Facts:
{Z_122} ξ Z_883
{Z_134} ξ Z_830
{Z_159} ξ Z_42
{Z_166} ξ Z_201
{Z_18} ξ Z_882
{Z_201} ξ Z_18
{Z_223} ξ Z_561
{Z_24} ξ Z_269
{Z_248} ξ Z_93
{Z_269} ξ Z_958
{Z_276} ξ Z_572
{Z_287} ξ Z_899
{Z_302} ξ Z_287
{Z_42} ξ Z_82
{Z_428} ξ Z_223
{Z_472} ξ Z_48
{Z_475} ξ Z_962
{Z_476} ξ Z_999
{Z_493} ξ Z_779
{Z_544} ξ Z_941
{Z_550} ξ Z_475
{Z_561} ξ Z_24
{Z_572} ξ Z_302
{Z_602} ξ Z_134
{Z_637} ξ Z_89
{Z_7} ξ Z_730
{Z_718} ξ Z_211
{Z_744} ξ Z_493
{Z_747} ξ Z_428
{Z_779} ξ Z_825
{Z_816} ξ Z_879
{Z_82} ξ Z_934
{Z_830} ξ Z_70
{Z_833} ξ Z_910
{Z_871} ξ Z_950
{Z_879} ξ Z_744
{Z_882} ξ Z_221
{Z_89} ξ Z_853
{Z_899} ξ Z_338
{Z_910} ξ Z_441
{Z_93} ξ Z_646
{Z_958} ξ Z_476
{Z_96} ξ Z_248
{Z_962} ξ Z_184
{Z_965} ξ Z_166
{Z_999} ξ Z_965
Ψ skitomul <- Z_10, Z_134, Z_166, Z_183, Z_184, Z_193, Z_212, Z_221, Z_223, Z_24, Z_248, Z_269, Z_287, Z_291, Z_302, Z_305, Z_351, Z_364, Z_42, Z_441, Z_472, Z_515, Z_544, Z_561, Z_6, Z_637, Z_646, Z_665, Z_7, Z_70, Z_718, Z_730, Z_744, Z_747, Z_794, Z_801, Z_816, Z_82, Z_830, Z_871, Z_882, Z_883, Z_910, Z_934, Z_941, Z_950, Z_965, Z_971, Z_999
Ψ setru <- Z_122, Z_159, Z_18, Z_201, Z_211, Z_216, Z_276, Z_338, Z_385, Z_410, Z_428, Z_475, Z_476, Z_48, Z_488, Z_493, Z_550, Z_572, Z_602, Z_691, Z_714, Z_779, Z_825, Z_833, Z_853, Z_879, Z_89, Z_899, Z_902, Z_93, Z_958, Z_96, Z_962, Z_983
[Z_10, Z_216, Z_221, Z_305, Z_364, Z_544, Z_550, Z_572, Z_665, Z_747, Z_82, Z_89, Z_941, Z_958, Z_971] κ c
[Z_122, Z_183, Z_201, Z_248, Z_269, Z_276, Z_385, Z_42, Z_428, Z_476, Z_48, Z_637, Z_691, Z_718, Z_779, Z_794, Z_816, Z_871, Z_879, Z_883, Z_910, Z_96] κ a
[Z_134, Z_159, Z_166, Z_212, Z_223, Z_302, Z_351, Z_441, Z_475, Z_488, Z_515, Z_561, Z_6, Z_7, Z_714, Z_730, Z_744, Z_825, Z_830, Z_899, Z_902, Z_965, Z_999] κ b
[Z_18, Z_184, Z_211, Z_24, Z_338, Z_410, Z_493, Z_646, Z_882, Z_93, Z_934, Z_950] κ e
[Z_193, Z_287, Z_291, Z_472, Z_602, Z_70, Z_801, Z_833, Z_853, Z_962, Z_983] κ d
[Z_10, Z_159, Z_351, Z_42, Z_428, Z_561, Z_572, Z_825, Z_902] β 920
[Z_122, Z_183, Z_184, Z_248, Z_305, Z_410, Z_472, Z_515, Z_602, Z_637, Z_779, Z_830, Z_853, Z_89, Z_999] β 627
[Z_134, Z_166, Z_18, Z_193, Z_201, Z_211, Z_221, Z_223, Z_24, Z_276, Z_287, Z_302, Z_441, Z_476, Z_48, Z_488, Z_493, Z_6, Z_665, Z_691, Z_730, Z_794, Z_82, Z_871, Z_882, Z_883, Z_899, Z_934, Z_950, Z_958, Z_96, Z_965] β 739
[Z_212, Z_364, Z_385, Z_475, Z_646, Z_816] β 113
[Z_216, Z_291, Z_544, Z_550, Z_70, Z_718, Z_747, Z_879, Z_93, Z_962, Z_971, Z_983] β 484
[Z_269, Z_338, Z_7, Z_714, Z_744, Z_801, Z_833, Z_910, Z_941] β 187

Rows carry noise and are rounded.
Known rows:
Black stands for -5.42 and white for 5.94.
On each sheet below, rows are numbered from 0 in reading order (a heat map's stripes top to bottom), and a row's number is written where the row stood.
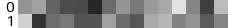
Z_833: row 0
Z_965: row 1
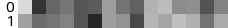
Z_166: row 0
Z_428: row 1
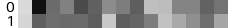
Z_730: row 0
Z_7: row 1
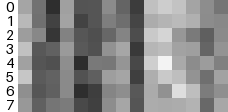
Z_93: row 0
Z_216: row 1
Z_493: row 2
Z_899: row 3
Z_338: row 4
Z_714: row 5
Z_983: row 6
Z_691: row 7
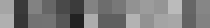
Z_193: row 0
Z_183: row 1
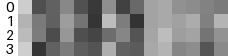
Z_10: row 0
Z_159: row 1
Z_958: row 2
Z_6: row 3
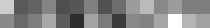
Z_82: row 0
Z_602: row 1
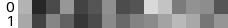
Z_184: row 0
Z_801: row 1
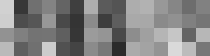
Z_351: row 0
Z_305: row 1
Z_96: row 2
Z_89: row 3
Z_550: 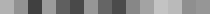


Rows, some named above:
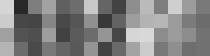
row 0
Z_134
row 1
Z_971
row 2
Z_211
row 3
Z_24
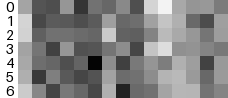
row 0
Z_338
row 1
Z_744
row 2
Z_7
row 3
Z_18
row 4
Z_472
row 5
Z_269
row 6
Z_747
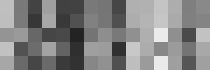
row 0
Z_216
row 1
Z_216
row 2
Z_833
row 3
Z_475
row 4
Z_879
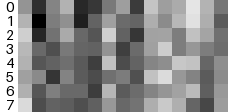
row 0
Z_853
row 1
Z_70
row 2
Z_830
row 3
Z_24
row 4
Z_718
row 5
Z_493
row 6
Z_871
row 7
Z_744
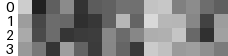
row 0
Z_221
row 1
Z_48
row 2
Z_910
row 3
Z_410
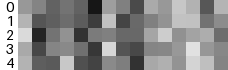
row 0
Z_122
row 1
Z_718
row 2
Z_941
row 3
Z_637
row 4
Z_89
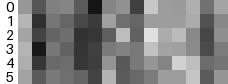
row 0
Z_385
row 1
Z_794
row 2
Z_48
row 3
Z_883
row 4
Z_291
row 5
Z_871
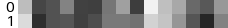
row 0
Z_825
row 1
Z_441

